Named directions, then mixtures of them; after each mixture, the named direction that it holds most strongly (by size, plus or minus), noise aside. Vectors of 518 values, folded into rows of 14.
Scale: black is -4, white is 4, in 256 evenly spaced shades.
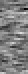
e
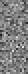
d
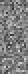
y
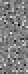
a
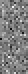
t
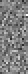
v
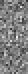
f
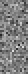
d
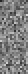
v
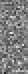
y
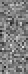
d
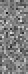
y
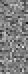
d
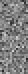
d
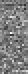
y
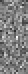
f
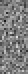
y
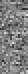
v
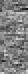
e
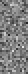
d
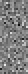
a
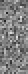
f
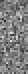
f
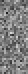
y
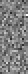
v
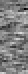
e
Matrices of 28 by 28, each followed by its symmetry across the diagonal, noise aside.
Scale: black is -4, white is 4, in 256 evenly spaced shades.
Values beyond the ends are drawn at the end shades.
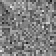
antisymmetric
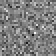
antisymmetric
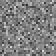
antisymmetric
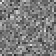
symmetric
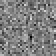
neither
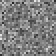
symmetric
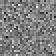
antisymmetric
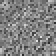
symmetric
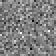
antisymmetric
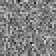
neither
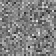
neither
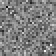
symmetric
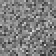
symmetric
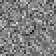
symmetric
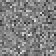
neither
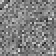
symmetric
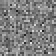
antisymmetric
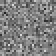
antisymmetric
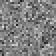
neither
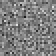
antisymmetric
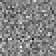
neither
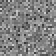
symmetric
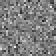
neither
